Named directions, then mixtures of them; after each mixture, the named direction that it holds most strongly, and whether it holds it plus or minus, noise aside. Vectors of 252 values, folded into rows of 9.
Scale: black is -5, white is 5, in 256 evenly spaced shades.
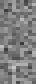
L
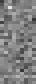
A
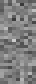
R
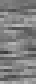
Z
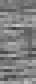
Z, plus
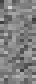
A, plus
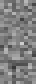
L, minus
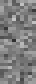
R, minus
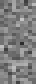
L, plus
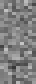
L, minus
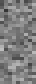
L, plus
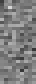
A, plus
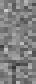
L, minus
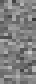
A, plus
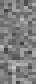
L, plus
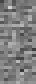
A, plus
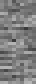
Z, plus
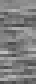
Z, minus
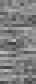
Z, minus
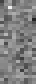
A, plus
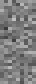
R, minus
